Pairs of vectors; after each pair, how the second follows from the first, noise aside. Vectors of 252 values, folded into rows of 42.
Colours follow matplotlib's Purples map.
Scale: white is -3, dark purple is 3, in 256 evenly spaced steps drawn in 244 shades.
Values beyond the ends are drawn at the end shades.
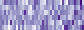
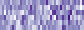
wrapped around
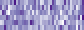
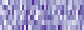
wrapped around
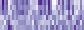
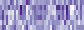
wrapped around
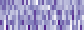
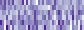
copied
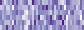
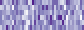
copied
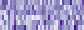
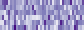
copied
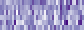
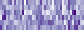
wrapped around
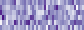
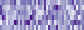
copied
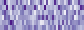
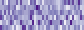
wrapped around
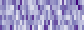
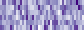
copied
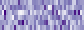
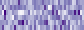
copied
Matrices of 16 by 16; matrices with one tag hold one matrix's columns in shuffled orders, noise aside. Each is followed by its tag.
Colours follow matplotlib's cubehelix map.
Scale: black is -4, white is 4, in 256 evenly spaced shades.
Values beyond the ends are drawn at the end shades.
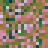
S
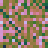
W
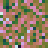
W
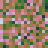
W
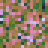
W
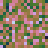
W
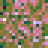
W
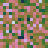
S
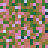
S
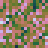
W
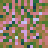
W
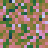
S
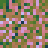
W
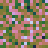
W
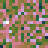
W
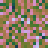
W
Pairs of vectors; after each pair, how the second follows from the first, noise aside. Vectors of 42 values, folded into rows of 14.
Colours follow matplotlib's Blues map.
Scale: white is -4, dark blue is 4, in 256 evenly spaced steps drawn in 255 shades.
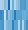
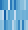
negated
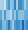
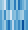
copied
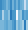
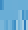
partly zeroed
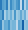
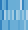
partly zeroed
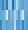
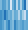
shuffled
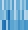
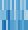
copied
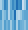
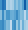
shuffled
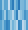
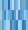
negated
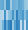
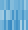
shrunk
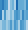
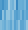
shrunk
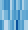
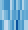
copied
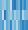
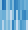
shuffled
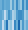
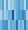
shuffled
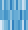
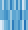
copied
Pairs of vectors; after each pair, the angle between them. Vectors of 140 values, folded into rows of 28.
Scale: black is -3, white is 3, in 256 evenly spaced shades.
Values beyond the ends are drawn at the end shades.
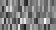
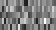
nearly parallel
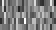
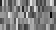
partly aligned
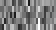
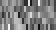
partly opposed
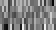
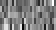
nearly opposite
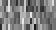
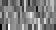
partly aligned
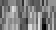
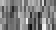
nearly opposite
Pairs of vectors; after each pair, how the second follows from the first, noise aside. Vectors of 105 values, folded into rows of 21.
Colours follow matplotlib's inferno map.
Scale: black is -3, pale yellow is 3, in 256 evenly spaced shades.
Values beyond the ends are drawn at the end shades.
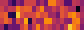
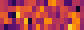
copied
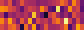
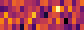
sign-scrambled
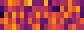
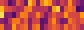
sign-scrambled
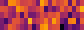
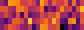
copied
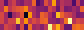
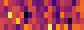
sign-scrambled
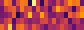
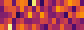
copied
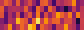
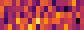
copied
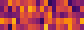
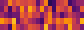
copied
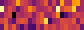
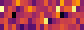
copied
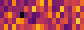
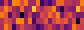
sign-scrambled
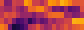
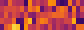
sign-scrambled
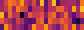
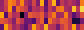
copied
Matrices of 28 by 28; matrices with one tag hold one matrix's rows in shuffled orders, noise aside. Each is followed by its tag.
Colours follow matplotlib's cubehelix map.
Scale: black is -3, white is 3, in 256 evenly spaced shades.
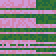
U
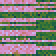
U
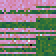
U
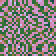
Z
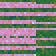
U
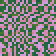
Z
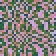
Z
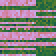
U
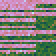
U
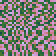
Z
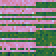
U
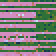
U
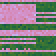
U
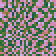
Z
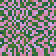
Z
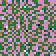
Z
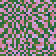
Z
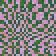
Z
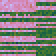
U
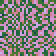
Z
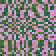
Z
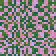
Z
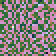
Z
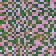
Z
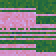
U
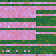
U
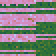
U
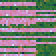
U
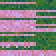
U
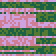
U
